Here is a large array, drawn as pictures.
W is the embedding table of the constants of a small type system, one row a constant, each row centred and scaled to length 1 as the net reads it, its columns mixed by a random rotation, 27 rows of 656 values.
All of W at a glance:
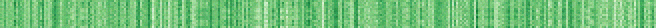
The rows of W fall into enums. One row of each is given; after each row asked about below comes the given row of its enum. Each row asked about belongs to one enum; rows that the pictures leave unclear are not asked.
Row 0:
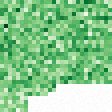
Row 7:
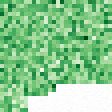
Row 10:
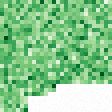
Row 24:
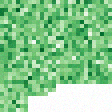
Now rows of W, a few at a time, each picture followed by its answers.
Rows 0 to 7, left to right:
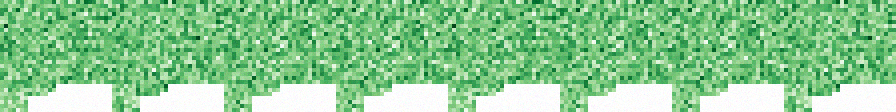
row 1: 7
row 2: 24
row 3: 24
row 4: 0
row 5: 24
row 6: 24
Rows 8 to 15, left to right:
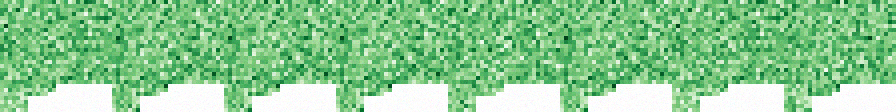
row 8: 0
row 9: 10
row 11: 10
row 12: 24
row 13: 10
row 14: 0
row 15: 7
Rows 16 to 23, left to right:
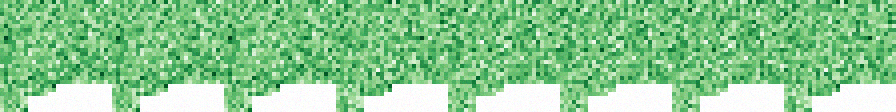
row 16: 10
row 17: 10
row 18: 10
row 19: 7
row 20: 24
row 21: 24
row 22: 24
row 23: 7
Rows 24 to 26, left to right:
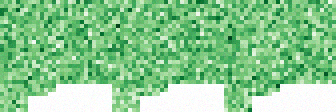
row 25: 0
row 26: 10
